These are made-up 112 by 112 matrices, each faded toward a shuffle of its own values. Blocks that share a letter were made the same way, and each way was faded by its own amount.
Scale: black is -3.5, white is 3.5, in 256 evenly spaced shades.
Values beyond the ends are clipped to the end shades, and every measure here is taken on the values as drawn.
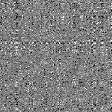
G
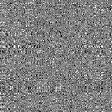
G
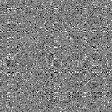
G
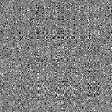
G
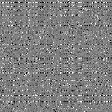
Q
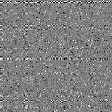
Q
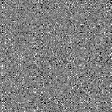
G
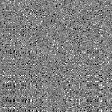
G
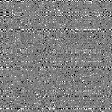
Q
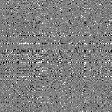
Q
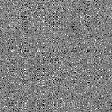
G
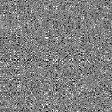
G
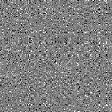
G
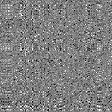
G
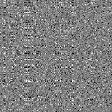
G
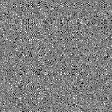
G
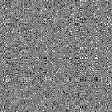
G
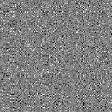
G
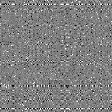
Q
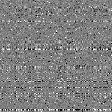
Q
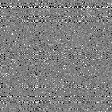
Q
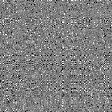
G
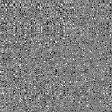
G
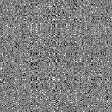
G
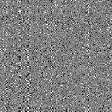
G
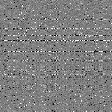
Q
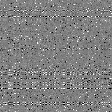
Q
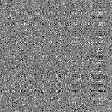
G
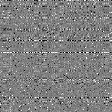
Q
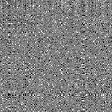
G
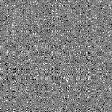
G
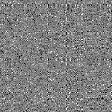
G
